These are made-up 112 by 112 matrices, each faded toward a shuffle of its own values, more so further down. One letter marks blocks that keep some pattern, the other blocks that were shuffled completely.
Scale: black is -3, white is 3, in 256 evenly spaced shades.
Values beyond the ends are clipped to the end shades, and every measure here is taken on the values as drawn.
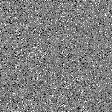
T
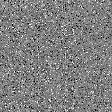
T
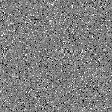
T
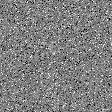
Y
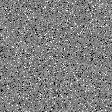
T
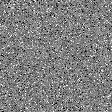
Y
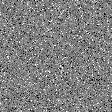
Y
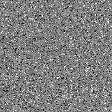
T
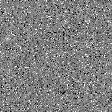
T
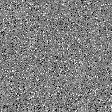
T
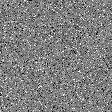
Y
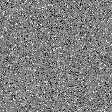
Y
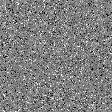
T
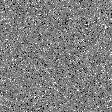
Y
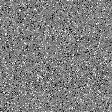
T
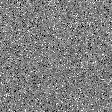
Y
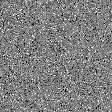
Y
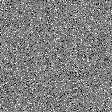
T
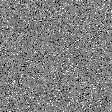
Y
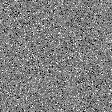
Y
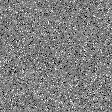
Y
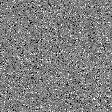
T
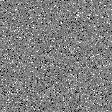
T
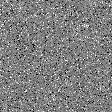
Y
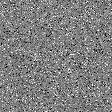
Y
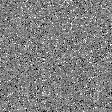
T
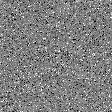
Y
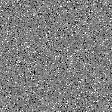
T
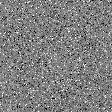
Y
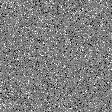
Y
